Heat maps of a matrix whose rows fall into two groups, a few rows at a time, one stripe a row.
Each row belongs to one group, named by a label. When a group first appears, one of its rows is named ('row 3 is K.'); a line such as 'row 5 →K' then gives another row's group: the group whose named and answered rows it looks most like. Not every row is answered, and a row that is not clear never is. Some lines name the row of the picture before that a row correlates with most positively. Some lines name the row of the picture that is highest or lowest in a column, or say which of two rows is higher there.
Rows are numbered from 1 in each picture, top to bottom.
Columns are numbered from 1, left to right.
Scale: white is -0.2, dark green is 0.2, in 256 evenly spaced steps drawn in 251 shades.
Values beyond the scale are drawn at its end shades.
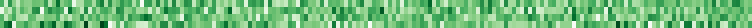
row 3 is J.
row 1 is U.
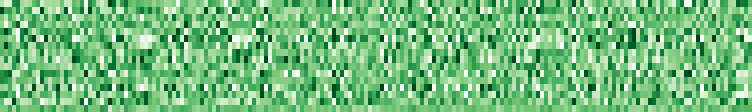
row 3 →U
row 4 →J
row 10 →J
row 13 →U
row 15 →J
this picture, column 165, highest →6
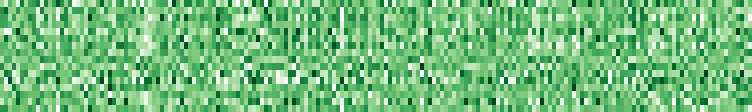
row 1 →U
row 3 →U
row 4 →U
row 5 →J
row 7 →U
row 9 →J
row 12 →U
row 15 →J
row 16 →U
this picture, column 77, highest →12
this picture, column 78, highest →5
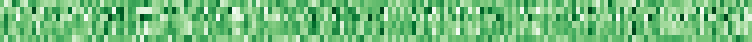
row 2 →U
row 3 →J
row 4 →U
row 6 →U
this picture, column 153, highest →1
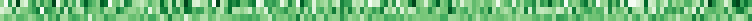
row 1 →J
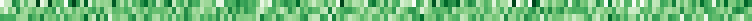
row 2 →J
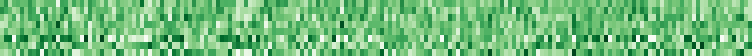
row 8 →U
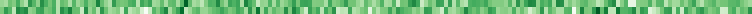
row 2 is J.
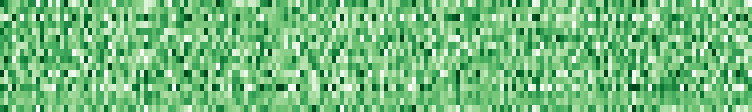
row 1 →U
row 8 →U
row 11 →U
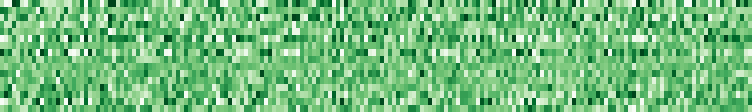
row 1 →J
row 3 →J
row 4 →J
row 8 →U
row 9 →U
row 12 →U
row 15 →U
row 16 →J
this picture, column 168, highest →14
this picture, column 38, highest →16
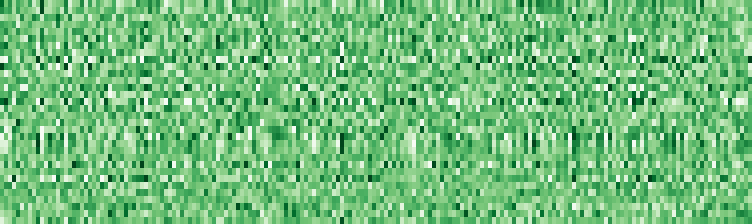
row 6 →J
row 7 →U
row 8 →U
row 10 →U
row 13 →J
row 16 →U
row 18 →J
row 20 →U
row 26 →J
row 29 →U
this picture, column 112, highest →24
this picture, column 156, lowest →24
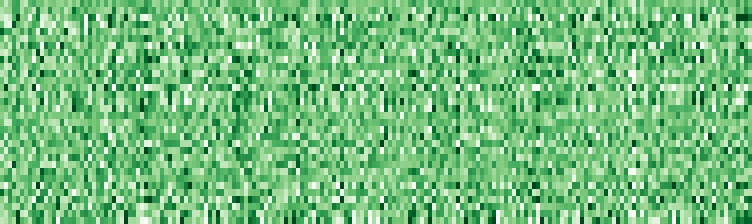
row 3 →J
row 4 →J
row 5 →U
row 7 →U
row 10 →J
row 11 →J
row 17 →U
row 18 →J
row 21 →U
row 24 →J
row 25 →J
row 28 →U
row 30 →U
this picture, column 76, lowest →15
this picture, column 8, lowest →3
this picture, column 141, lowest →3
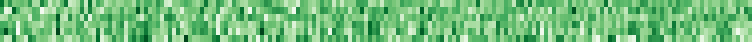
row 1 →U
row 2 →J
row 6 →J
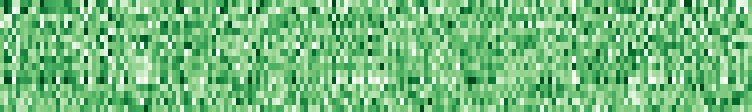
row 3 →J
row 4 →U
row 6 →J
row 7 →U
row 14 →J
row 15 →U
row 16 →J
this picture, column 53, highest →12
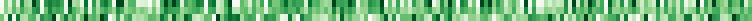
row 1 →U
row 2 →U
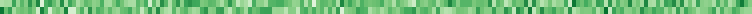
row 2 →U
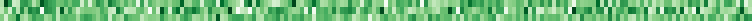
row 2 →U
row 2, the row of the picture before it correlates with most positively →1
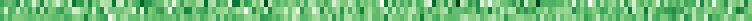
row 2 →U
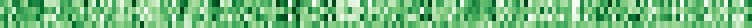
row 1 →J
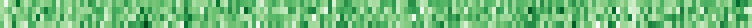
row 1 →J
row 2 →J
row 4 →J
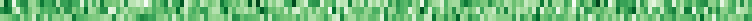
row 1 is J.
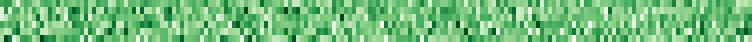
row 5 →J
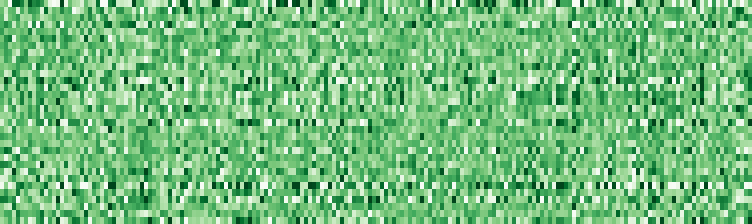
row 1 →J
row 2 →U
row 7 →U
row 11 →J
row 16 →U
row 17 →U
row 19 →J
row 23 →J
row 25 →J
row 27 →J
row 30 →J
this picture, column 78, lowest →29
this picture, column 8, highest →1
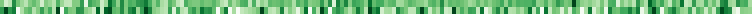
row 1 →J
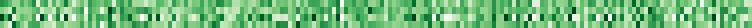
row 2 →J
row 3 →U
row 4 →J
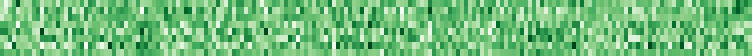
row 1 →J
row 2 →U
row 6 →J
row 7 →J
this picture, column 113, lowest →5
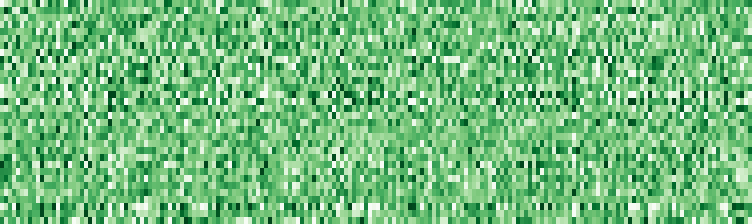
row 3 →J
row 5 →U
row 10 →J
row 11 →J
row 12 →J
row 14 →J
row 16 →J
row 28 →J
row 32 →U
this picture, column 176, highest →22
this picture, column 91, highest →32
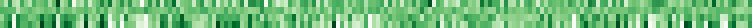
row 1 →U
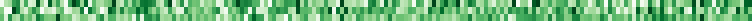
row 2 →J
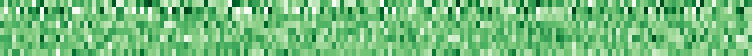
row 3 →U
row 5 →J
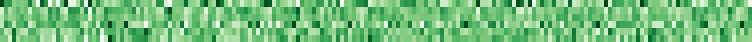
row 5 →J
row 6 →J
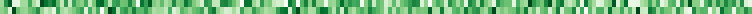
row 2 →J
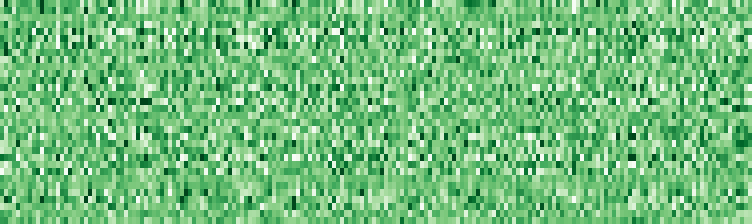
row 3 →J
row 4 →U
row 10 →J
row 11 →U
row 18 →J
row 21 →J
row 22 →U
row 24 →J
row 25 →U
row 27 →U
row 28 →U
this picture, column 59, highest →5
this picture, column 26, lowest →7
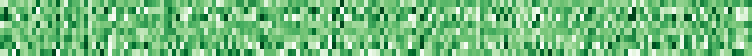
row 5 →U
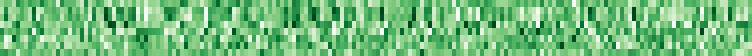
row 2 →U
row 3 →U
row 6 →J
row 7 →J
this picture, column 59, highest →5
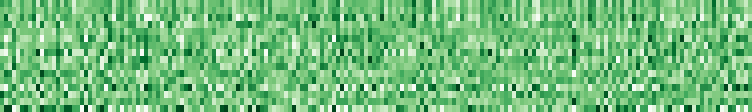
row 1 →U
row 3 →U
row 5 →J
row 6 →J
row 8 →U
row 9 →J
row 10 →J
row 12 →U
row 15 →J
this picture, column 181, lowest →16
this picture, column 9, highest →3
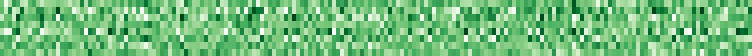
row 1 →J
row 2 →U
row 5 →J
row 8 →U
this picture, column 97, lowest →3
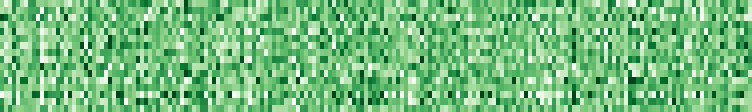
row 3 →U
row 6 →J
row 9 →J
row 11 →U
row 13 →J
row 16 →U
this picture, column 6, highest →12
